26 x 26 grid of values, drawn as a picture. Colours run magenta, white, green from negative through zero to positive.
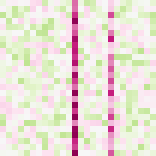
Odd lines: columns 13 and 19. Average level on the scale: 50%. Histogram: skewed, a long tail of low values. Slope: none.
